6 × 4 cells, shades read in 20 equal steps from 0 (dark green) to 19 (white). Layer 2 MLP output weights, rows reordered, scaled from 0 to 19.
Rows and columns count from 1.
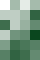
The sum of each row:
60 43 36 29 24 20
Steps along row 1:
down up down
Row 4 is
14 8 7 0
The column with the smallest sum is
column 4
